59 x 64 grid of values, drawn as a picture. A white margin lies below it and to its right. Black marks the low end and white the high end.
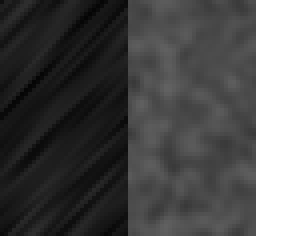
The table splits into one row of 2 panels. Panel 1,1: very low, slanting up to the right, faint in contrast. Panel 1,2: low, blotchy, faint in contrast.
